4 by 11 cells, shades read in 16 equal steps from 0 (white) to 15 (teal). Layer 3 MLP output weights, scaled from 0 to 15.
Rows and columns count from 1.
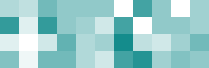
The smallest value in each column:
2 0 3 7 5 3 0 0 3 0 6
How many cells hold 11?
0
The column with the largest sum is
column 7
